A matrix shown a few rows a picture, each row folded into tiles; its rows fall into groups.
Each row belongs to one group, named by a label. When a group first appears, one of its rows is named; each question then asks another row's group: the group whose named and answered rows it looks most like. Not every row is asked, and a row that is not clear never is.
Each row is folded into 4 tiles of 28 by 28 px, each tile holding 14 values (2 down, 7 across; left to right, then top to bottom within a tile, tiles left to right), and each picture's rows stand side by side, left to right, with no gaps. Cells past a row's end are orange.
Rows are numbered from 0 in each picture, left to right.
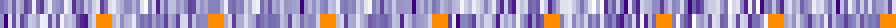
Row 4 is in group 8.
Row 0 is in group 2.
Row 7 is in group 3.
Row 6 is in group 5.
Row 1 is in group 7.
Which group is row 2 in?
7
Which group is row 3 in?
7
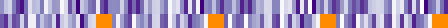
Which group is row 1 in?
5
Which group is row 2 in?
5
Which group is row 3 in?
5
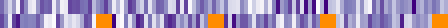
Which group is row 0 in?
2
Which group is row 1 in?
3
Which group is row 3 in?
7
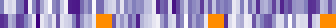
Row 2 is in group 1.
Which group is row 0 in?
2
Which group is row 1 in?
5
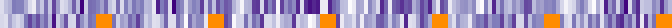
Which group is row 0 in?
7
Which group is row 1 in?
5
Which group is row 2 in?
1
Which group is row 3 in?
1
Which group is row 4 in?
7
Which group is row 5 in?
3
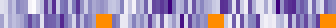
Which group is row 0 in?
3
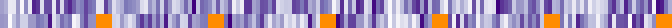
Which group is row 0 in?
1
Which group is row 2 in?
2
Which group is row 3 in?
2
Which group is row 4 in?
8
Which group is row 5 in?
8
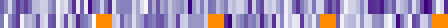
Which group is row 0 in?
5
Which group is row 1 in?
7
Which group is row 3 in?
1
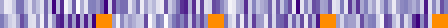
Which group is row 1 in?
8
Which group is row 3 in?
5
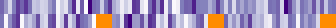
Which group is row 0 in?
5
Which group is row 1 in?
2
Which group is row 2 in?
5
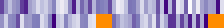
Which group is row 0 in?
5
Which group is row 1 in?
3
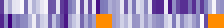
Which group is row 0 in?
8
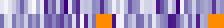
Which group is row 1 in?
3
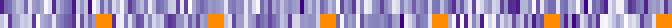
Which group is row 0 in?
8
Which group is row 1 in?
3
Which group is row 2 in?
7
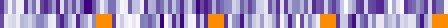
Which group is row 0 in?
1
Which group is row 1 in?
1
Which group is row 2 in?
5
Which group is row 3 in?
2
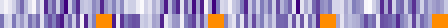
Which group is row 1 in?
8
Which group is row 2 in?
3
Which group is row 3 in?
3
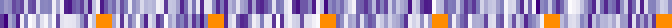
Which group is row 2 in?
2
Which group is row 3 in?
1
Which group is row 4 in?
5
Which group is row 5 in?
1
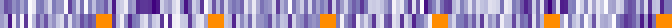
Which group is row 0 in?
7
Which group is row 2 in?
7
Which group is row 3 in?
5
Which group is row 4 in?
8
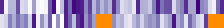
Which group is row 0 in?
8
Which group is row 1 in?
1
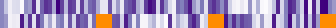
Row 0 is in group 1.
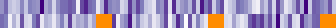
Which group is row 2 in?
7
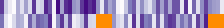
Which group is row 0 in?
1
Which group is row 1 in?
3
